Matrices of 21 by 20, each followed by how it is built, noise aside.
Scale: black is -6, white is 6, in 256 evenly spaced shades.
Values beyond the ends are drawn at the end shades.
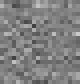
low rank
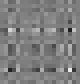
low rank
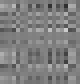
low rank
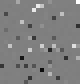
sparse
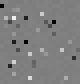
sparse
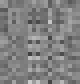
low rank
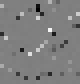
sparse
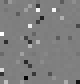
sparse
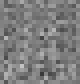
low rank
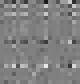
low rank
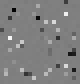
sparse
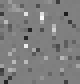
sparse
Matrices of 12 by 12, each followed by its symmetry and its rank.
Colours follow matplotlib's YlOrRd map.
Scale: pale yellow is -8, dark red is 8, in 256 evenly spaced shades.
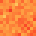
symmetric, full rank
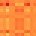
neither, rank one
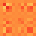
symmetric, rank two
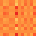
neither, rank one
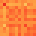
symmetric, rank two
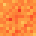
symmetric, full rank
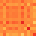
symmetric, rank two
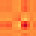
symmetric, rank one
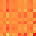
neither, rank one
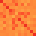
symmetric, full rank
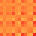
symmetric, rank one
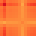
symmetric, rank one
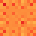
symmetric, rank two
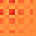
symmetric, rank one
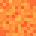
symmetric, full rank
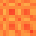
symmetric, rank two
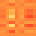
neither, rank one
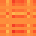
neither, rank one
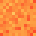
symmetric, full rank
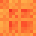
symmetric, rank two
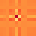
symmetric, rank one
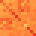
symmetric, full rank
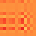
neither, rank one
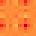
symmetric, rank one
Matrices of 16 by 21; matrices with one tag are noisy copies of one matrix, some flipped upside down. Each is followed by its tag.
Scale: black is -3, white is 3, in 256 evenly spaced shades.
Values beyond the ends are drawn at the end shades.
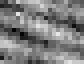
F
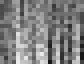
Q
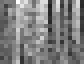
Q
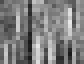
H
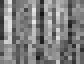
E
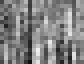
H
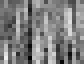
H
